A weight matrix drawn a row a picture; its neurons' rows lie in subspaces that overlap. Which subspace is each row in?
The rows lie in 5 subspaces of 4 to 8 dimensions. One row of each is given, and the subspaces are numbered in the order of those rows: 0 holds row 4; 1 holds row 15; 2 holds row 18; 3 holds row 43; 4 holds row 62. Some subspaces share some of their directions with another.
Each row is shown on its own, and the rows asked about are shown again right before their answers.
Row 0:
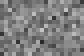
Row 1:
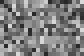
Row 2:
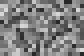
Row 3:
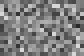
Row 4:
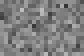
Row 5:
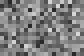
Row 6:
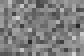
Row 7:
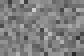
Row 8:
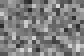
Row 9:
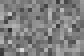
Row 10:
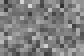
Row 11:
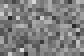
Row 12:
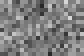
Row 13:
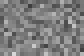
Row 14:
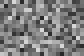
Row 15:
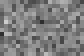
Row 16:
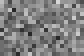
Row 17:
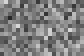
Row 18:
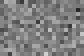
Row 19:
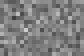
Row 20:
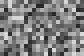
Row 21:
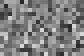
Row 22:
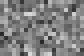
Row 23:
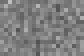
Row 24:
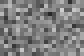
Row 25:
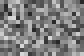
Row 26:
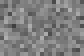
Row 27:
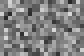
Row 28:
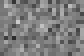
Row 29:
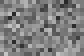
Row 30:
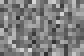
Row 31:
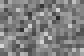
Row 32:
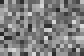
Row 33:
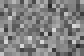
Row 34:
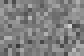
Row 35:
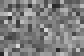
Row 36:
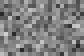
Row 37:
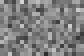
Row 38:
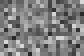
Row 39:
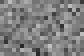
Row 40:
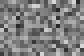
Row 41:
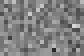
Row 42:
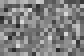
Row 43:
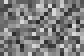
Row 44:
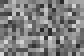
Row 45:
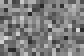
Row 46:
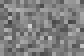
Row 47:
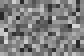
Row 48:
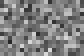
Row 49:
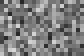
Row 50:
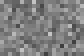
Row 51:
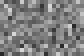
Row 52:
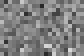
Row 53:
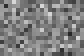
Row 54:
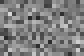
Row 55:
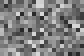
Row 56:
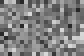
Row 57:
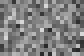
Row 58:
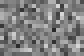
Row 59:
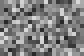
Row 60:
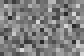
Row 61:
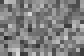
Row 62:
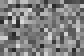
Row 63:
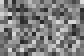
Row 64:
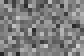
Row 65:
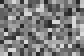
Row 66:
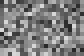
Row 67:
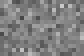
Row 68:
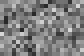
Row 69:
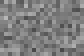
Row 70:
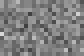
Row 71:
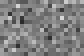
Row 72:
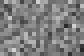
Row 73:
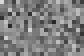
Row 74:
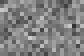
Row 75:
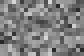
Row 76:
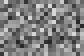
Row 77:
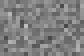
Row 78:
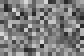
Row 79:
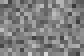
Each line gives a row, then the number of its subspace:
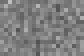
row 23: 0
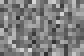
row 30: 0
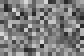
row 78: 3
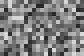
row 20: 2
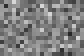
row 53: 0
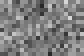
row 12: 2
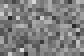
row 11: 0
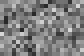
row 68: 1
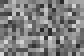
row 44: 3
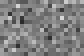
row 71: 4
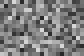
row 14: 0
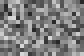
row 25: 0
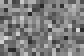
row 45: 4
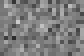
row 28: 1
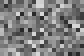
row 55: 3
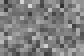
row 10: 1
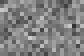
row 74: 3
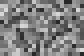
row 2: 0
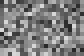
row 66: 1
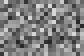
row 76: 3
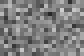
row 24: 0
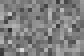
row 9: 3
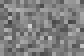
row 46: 3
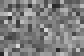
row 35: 4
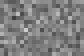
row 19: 0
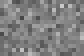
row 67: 1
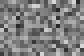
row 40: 0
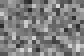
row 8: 0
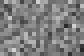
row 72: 4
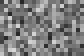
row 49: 4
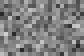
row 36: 0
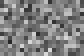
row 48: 0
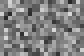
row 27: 0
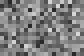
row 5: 1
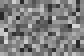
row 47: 0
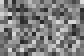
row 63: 3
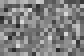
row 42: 4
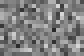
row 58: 0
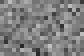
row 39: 1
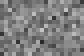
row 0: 3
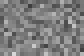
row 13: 1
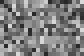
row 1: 3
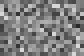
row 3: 0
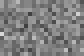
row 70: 1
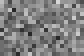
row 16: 1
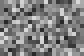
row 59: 3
